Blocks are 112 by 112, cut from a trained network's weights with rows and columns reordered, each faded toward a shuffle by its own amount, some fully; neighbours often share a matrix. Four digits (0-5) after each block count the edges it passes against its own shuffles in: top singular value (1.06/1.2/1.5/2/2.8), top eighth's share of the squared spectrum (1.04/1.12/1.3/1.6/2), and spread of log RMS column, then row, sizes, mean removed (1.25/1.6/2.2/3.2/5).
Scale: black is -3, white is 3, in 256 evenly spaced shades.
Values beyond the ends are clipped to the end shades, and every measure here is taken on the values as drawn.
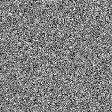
3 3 1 1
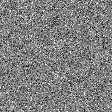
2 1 0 0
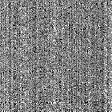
4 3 1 2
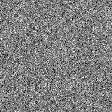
3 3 1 0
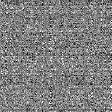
3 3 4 1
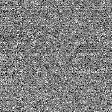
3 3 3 1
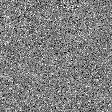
0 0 0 0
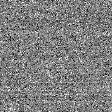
2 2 2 0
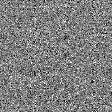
2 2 2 0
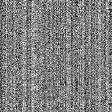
4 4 2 3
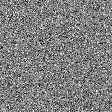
0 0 0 0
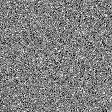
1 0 0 0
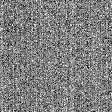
3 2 0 1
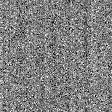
2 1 0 1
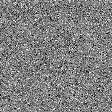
0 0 0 0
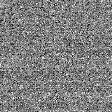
2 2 2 0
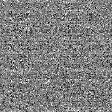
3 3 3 0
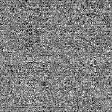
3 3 3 1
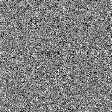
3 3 2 2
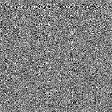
3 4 3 3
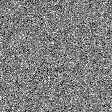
1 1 0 0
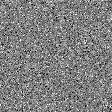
0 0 0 0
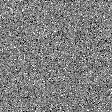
0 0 0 0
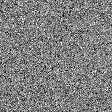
2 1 0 0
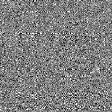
3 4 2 3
